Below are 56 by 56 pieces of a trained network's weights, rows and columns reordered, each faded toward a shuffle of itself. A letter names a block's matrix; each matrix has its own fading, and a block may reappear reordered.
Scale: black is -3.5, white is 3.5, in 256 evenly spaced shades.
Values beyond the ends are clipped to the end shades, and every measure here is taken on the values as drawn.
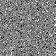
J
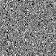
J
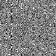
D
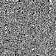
D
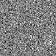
D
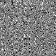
J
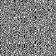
D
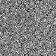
J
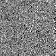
D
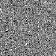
D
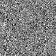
D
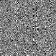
D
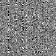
D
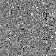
J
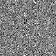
D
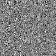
D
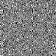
J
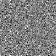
D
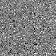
J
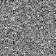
D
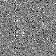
J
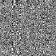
D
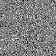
J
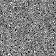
J
